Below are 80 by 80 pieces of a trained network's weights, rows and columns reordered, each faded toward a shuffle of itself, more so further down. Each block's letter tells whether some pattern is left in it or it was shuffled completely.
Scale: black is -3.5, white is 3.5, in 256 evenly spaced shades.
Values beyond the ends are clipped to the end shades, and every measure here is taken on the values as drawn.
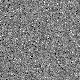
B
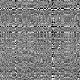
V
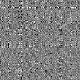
V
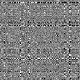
V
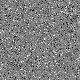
B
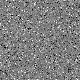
B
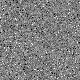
B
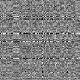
V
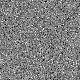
B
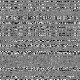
V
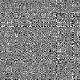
V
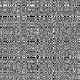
V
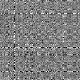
V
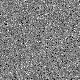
B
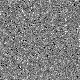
B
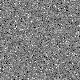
B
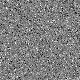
B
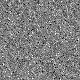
B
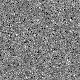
B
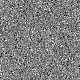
B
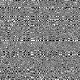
V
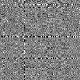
V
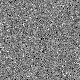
B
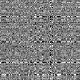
V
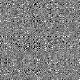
V
